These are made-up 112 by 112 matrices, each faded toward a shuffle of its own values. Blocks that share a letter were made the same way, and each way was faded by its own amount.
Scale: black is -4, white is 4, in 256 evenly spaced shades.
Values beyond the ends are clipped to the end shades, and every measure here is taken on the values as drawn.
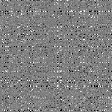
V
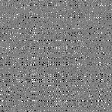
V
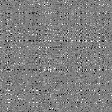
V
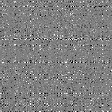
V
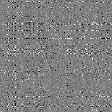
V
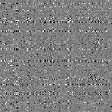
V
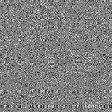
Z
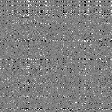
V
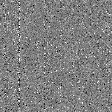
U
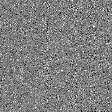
U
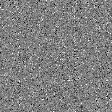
U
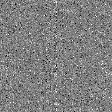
U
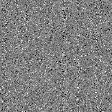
U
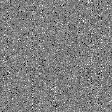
U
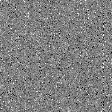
U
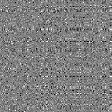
Z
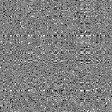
Z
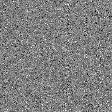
U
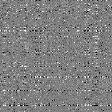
V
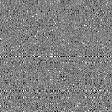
Z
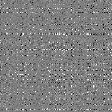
V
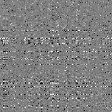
V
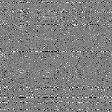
V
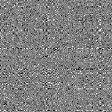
Z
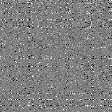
V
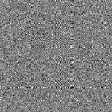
Z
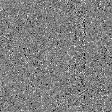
U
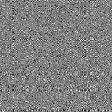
Z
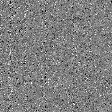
U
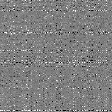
V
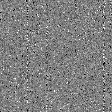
U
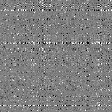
V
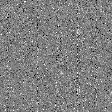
U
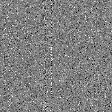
U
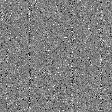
U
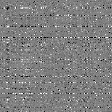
V
